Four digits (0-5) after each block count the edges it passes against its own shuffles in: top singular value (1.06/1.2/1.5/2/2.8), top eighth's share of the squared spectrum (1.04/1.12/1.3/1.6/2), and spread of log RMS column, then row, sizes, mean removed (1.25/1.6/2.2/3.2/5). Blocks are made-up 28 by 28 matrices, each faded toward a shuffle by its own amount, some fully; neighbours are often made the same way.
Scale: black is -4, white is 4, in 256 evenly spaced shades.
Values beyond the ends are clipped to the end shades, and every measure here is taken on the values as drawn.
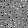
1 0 0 0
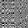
4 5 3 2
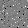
0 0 0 0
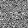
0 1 0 2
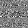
2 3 0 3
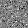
0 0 0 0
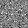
0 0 0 0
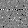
2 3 0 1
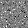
0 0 0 0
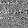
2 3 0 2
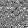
2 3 0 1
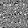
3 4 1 2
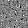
0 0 1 0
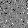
2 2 0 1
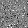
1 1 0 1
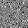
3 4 1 2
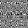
3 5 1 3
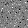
0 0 0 0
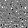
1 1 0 0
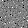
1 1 0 0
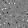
0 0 0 0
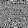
1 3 0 2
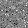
1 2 0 0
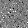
0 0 0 0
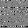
2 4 0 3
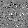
1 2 0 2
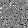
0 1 0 1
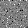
1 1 0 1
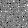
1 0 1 0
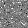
1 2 0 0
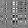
4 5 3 3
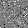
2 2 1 0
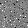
1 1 0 0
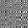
4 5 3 2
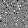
2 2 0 1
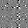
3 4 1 1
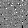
2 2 0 0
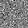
0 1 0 0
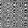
4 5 3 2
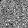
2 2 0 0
